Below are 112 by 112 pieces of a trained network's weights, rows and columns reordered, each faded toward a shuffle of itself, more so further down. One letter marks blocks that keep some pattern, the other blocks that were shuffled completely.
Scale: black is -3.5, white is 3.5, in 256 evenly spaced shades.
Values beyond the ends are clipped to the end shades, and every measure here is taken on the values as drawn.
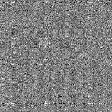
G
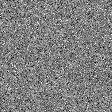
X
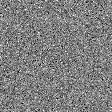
X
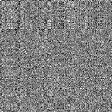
G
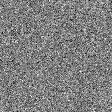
X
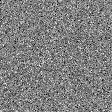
X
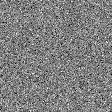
X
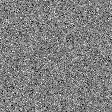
X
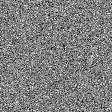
X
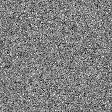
X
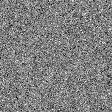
X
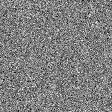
X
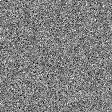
X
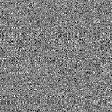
G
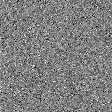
X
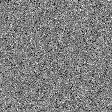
X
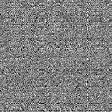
G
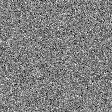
X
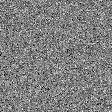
X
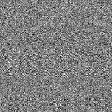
G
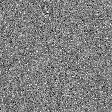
X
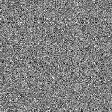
G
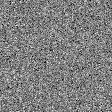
X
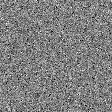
X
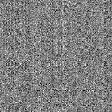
G
